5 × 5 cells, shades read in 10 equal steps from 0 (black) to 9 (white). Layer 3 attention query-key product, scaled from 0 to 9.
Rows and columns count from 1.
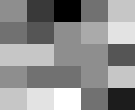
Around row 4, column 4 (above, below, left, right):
5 4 4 7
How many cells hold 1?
1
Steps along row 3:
same down same down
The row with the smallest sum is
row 1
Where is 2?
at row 1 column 2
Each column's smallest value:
4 2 0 4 1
